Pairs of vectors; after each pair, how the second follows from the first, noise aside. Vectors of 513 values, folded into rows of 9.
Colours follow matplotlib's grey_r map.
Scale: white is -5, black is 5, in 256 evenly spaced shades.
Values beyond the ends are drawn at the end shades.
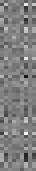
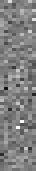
shuffled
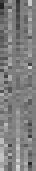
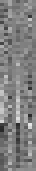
wrapped around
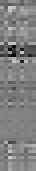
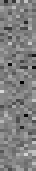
shuffled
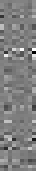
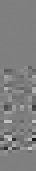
partly zeroed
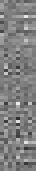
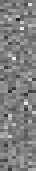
shuffled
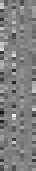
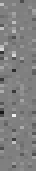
partly zeroed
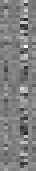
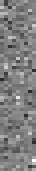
shuffled
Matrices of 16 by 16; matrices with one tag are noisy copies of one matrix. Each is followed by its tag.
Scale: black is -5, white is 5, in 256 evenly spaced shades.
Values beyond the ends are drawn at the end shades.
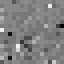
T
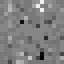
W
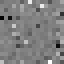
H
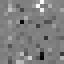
W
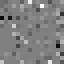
H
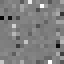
H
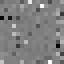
H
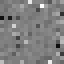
H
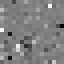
T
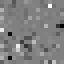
T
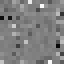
H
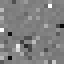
T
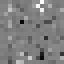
W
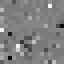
T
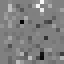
W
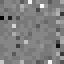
H
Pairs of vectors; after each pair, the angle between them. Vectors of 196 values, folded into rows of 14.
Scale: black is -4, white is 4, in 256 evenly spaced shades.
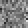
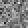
partly aligned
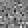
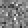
partly opposed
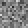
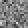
orthogonal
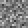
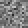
partly opposed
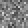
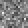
nearly parallel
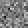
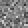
nearly opposite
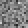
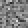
partly opposed
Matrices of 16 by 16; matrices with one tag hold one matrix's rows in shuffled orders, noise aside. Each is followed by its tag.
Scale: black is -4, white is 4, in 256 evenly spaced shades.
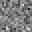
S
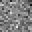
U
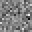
S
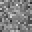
U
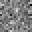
U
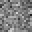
U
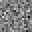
S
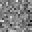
U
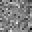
U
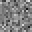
S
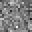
U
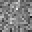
U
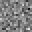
S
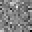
U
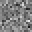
S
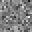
S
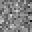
U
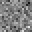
S
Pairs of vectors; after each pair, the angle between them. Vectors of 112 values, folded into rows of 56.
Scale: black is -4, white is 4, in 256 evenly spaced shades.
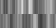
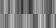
nearly opposite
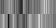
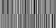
orthogonal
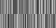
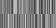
nearly opposite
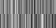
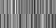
nearly parallel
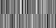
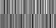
orthogonal
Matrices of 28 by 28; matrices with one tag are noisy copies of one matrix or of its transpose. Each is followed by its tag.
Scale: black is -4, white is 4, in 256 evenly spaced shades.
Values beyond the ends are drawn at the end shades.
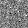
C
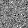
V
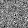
V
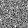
C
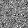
V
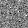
C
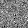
V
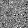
V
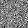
V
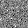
C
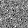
C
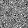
V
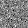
C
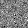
V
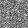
C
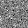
C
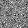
V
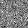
V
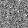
C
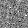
C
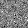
V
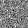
C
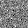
C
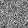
V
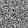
C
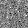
C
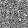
C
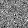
V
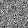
V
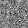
C
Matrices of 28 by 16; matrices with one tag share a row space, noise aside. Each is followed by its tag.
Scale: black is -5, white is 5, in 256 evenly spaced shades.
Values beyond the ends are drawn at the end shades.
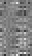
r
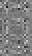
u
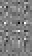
u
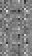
u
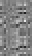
r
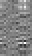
r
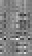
r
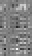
r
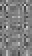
u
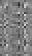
u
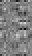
r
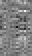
r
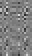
u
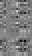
r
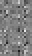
u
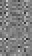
u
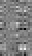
r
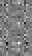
u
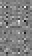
u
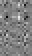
u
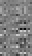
r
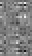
r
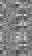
r
